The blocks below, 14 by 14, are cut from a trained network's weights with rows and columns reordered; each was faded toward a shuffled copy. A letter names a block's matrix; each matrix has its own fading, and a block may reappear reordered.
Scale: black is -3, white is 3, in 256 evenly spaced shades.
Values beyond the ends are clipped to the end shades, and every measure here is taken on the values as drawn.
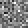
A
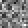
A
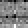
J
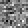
A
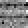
J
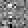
J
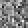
A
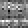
J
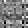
J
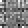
J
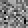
A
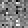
J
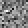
A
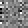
J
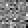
J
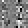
J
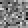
A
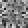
A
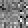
J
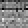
J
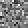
A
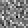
A
